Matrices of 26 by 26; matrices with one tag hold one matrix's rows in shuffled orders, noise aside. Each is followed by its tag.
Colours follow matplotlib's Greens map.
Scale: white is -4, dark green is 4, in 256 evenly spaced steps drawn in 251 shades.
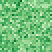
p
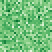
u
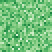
u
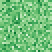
u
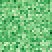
p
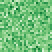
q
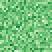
q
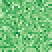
u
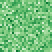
q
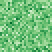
q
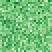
u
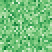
u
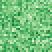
p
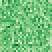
u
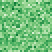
p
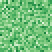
q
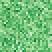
u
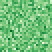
q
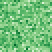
p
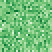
u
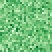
q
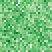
u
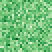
u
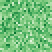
u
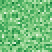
p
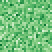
q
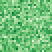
p
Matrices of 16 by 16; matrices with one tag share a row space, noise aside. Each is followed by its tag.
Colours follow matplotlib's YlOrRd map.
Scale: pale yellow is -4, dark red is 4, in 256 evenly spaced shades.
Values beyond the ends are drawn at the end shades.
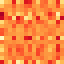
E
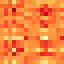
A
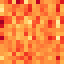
E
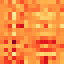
A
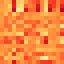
A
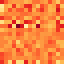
E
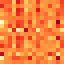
E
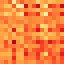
A
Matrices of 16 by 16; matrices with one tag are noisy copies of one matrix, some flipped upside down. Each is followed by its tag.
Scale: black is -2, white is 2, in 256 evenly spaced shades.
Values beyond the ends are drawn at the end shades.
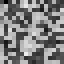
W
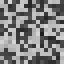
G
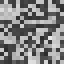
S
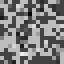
G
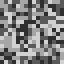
G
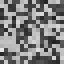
G
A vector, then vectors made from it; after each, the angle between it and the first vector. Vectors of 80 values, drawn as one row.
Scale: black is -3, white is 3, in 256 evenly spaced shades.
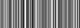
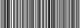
orthogonal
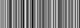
nearly parallel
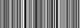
nearly opposite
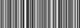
nearly parallel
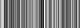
orthogonal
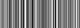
nearly parallel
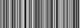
nearly opposite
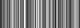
partly aligned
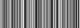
nearly opposite
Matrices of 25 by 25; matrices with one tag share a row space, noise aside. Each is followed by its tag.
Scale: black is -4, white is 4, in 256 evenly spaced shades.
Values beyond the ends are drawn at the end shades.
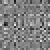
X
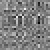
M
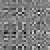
M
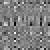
X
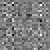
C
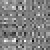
M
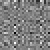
X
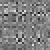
M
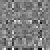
C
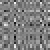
X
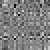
X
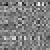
M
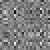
X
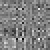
M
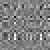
X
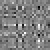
M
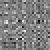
M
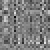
X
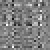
C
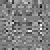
C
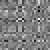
M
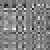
M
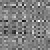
M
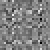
C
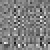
X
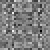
C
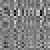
X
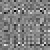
X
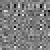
X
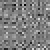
M
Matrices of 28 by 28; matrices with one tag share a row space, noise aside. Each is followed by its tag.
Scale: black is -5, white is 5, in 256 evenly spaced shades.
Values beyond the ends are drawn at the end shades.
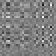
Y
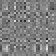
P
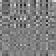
P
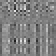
P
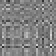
Y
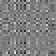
P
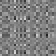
P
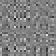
P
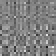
P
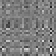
Y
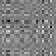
Y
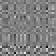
P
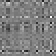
Y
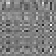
Y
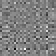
P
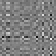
Y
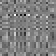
P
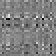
Y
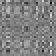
Y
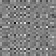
P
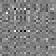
P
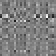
P
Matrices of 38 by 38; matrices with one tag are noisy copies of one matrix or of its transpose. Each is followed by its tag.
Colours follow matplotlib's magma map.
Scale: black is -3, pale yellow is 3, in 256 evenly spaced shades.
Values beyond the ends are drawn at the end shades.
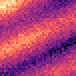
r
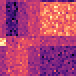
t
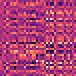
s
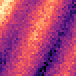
r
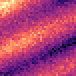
r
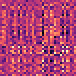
s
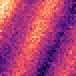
r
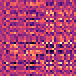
s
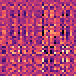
s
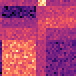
t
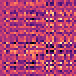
s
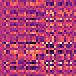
s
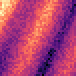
r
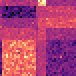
t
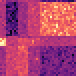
t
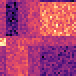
t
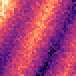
r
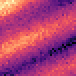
r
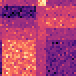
t
